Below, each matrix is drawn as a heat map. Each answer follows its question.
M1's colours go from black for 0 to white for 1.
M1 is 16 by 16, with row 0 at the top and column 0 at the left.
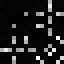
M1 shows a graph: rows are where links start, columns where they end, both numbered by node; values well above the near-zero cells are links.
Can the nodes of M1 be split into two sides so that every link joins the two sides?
no
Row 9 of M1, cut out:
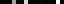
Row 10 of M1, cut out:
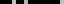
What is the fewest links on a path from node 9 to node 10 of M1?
2
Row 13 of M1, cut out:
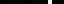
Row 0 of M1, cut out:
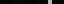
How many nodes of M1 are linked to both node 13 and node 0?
1
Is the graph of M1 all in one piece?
no
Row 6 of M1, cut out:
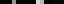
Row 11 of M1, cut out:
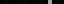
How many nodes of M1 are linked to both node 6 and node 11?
0
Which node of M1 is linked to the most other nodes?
node 12
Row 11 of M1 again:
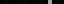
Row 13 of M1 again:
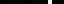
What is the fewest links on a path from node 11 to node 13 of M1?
2
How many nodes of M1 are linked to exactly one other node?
9
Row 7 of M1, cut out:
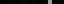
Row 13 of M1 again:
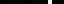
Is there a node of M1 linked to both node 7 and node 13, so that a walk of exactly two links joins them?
yes
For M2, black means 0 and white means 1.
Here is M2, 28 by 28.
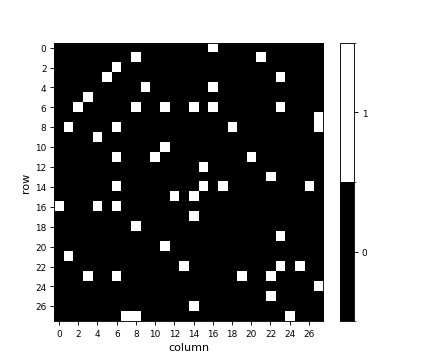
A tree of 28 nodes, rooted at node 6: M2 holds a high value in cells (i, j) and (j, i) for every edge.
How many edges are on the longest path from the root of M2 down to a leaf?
3
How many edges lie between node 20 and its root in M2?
2
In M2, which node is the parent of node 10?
11
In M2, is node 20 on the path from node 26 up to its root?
no
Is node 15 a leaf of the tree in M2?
no
